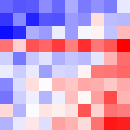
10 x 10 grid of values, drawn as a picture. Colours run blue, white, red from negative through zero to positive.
Mirror symmetry: none. Ninth with the lowest average: top left. Odd lines: row 4. Slope: up to the bottom right.
